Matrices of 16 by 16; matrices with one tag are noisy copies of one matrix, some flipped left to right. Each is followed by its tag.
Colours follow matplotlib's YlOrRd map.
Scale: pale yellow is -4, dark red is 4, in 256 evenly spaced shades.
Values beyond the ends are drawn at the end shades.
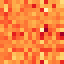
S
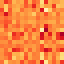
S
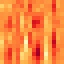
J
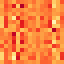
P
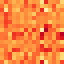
S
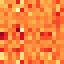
S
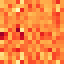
S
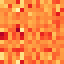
S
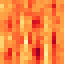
J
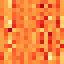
P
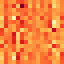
P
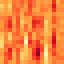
J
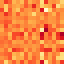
S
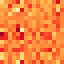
S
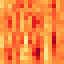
J
